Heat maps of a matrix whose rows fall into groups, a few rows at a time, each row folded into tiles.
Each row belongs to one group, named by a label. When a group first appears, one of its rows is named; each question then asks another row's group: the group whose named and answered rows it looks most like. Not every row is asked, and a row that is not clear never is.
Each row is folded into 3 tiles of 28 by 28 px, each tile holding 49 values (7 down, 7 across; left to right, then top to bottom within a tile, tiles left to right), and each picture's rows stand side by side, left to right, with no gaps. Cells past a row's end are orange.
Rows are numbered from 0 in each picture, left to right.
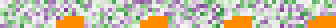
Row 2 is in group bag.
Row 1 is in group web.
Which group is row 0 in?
web
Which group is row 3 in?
bag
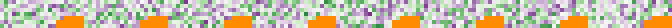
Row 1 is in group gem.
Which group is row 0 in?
gem
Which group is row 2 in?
web
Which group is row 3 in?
bag
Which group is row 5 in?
web
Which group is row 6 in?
web
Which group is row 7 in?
gem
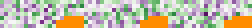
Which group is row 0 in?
bag
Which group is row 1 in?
bag
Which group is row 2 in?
web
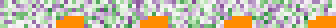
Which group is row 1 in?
web
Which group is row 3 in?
web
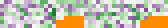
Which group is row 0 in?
bag
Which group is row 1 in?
gem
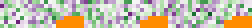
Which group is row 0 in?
gem
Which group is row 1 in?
gem
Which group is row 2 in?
bag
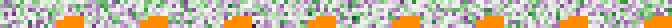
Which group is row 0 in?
bag
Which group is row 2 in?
web
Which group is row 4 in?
gem
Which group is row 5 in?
web
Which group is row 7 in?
bag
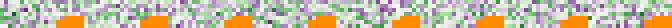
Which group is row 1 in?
gem
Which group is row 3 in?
web
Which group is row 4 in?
web
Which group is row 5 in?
gem
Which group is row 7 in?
bag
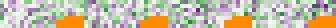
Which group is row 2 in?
web
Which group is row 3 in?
gem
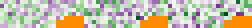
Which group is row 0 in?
web
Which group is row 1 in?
web
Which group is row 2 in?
bag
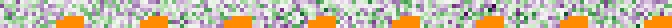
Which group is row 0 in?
web
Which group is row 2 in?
gem
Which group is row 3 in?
bag
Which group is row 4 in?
bag
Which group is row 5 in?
gem
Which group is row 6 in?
gem
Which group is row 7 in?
web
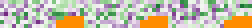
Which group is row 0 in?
bag
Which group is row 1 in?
gem
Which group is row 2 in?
bag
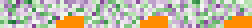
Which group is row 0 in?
web
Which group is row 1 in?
web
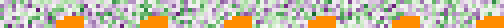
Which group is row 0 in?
bag
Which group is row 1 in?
bag
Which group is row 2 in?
web
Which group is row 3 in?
gem
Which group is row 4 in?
gem
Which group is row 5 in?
web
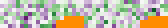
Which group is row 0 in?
bag
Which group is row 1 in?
web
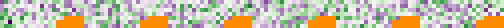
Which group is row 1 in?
web
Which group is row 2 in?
web
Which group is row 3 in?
bag
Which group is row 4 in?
gem
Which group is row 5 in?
bag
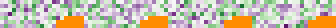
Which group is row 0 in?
web
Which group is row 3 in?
bag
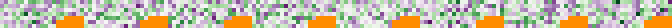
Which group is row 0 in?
bag
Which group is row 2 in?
web
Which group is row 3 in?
gem
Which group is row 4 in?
gem
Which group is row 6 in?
web
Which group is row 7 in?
bag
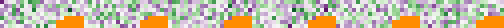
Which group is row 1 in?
gem
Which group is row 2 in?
gem
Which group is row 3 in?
gem
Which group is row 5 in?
bag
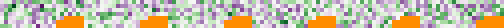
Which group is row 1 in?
gem
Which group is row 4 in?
web
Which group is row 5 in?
bag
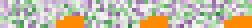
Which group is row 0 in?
web
